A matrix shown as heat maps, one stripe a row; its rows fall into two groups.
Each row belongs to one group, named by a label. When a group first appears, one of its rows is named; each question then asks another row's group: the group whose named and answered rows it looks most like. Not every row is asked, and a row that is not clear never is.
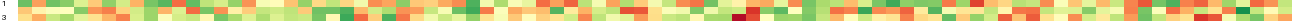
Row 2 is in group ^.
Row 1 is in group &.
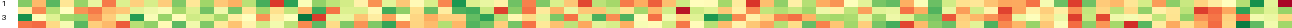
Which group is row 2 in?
^
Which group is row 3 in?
&
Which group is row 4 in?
^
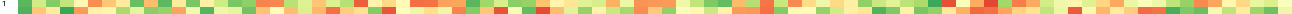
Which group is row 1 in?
&
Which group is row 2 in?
&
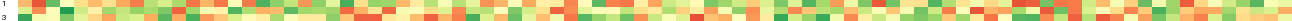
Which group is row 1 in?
^
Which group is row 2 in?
&
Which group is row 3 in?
&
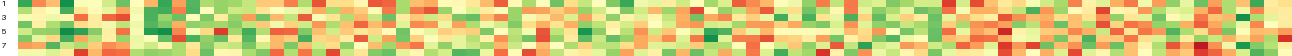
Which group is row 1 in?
&
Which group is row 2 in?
&
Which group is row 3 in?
^
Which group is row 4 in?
&
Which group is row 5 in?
&
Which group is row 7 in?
^
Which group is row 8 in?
^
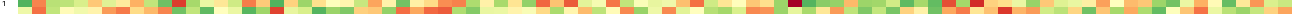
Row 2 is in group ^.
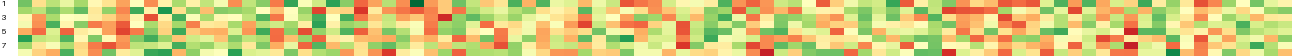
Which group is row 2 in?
&
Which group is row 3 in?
^
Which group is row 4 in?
^
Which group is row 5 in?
^
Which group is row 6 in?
&
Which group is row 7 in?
^
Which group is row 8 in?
&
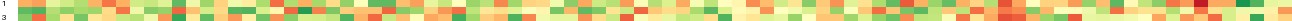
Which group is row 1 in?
^
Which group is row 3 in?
^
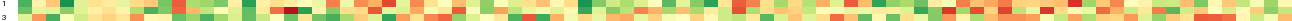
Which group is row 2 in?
&
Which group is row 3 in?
^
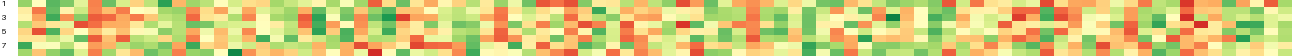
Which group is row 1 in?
&
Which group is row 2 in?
^
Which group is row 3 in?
^
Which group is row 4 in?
^
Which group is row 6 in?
^
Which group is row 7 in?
&
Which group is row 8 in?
&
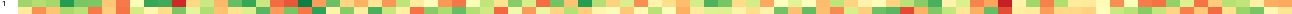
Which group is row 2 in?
^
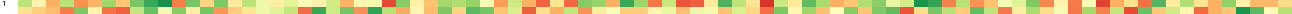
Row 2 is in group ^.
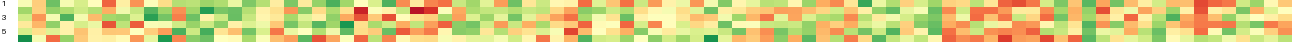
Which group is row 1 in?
^
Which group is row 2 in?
&
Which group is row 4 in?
^
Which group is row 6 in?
&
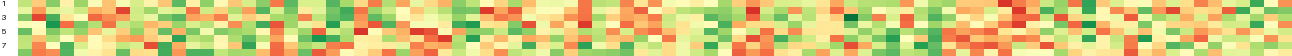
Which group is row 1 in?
^
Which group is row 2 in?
^
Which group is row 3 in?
^
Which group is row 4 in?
^
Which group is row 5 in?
&
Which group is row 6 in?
^
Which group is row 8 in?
&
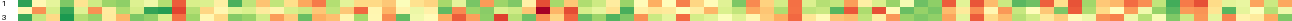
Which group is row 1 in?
&
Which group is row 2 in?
&
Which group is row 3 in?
&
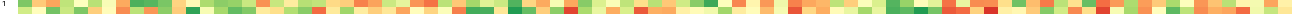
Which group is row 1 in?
&
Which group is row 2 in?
&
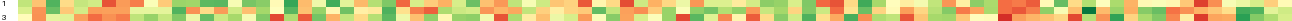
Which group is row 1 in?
^
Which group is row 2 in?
^
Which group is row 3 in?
^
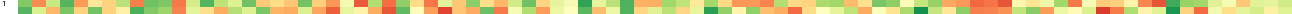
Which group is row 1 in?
&
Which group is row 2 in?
&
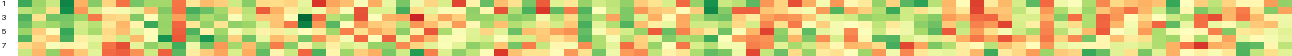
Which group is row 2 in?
&
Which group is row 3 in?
&
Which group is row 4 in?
&
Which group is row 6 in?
&
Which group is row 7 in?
^
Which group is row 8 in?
^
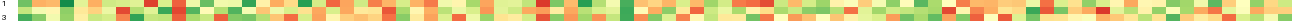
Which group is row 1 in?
&
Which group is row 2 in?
&
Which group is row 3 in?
&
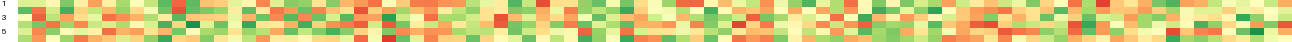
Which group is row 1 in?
&
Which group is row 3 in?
^
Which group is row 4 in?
&
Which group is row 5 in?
^
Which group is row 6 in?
&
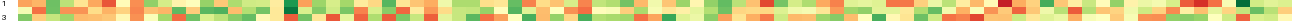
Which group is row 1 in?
^
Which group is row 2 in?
^
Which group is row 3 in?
&
